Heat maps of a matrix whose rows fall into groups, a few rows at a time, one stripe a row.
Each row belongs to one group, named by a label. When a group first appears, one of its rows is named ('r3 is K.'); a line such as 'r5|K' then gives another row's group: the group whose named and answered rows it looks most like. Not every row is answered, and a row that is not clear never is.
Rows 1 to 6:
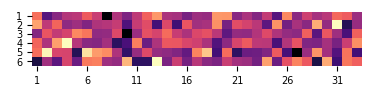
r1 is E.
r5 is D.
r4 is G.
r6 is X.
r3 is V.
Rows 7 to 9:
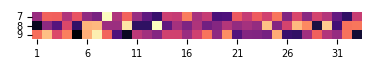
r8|X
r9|D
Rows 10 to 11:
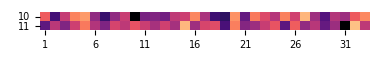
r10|G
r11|X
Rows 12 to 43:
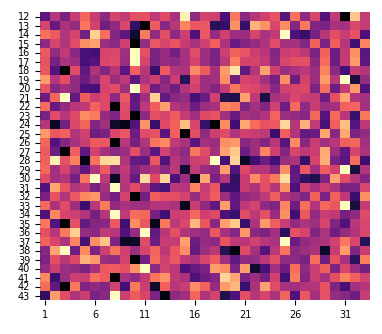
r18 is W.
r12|X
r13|G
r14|D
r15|V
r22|E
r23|V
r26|E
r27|W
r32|V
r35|W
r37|D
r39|V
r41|E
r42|W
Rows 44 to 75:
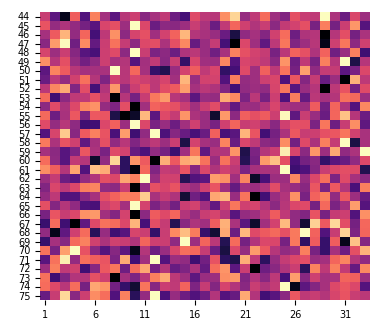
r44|W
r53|E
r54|V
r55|D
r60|W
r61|D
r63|V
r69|X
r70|G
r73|E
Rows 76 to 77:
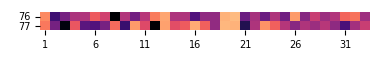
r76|E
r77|W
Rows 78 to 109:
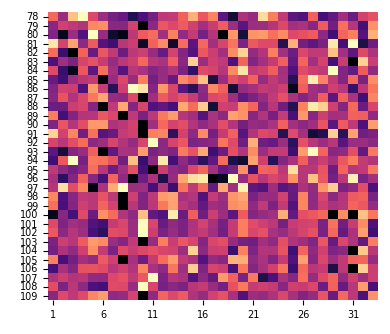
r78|G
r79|V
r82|W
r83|X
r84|W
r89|E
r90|V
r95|G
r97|D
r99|E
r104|X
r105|E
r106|X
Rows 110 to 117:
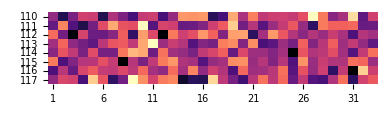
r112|W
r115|E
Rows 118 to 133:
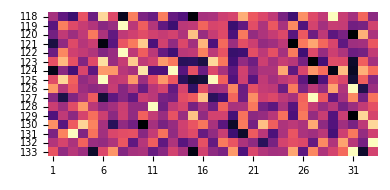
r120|X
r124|X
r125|D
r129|X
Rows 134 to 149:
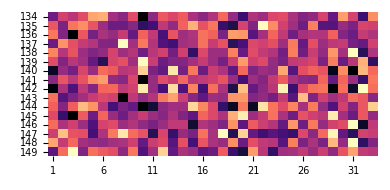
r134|V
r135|G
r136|W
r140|X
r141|V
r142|X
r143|E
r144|G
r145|W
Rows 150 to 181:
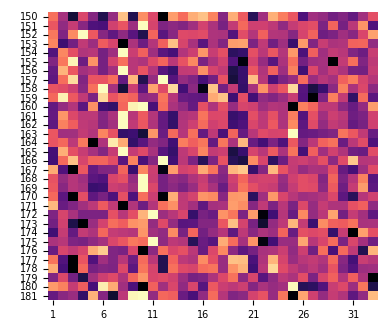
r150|W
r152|G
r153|E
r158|D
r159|D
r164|D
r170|W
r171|E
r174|X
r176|V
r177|W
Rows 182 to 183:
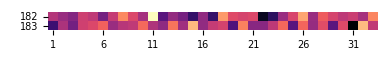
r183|X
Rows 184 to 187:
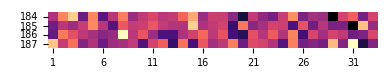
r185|X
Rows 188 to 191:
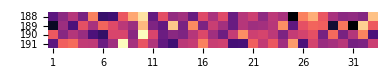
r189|X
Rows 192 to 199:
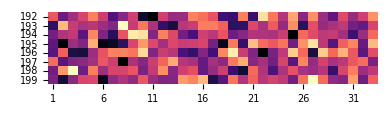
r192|G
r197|E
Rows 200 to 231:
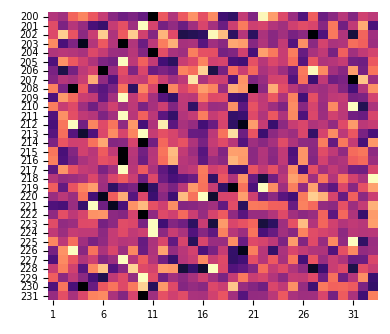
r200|G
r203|E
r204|G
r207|X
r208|W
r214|V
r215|E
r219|G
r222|V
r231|V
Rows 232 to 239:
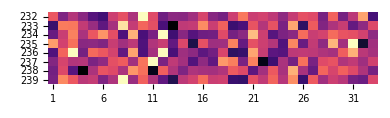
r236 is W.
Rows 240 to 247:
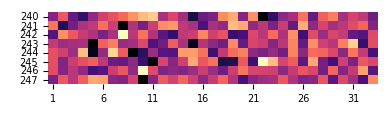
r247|V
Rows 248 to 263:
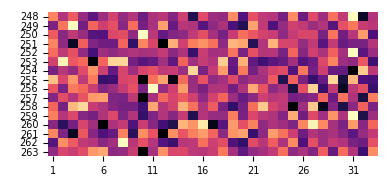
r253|D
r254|X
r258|G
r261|W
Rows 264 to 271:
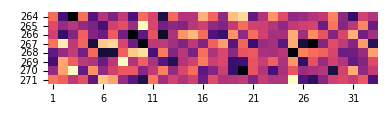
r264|W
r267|D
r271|D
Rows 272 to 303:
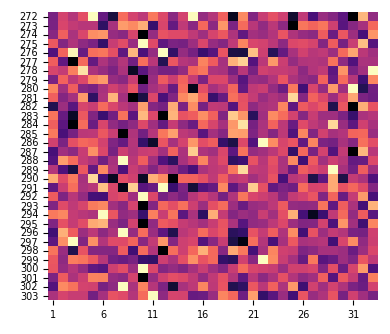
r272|X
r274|V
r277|W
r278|G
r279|V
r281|D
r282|X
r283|W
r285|E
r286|G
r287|X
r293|V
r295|V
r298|W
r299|G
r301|V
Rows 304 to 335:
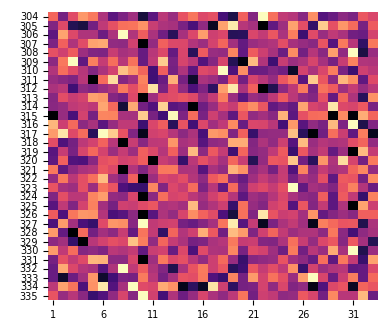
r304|G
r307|V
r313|V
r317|D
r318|E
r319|X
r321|E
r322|V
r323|D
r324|V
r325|X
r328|W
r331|V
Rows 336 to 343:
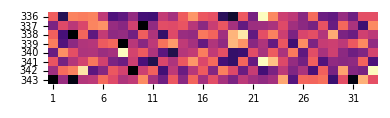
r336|G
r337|V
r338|W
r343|X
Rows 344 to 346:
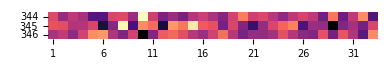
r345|W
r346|V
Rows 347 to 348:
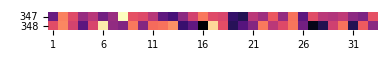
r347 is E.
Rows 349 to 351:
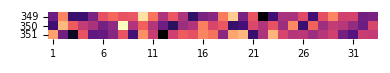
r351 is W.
